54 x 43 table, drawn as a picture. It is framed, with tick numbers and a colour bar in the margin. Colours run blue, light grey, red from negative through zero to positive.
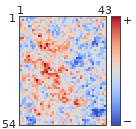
Odd rows or columns: none. Grain: blotchy. Mirror symmetry: none. Average level on the scale: 50%. Ninth with the highest average: middle left. Stripes: none.
